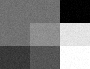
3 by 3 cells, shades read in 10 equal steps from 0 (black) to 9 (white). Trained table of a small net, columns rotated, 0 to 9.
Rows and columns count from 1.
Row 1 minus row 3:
2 1 -9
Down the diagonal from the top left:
4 5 9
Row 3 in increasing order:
2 3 9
